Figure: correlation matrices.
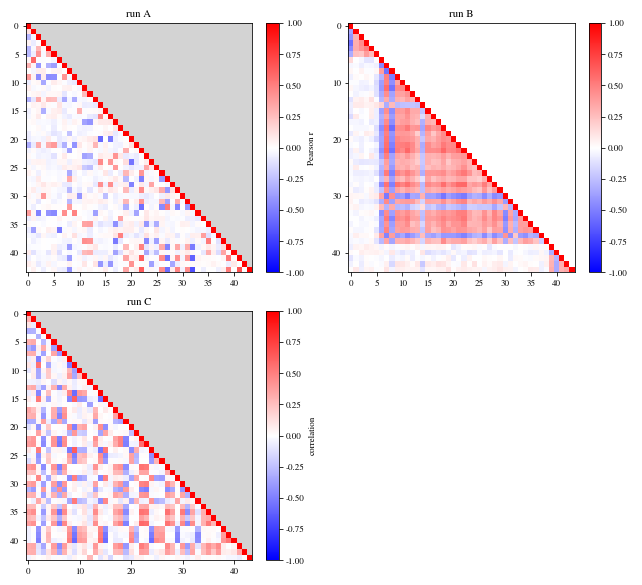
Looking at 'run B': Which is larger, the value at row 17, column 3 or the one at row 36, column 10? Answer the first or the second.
the second
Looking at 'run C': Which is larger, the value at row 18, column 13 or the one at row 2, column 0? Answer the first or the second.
the first
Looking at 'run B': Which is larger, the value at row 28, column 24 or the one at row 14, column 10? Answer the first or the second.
the first
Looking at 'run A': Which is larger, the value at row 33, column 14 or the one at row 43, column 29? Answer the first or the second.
the second
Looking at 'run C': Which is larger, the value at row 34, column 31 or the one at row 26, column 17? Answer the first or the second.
the second
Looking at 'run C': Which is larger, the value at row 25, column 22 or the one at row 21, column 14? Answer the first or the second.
the first
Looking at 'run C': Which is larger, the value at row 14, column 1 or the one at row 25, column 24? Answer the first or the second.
the first
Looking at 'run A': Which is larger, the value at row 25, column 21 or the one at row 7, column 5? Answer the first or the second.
the first
